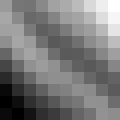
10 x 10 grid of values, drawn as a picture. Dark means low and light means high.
Average level on the scale: 50%. Ninth with the highest average: top right. Grain: diagonal, down to the right. Mirror symmetry: none. Ninth with the lowest average: bottom left. Slope: up to the top right.
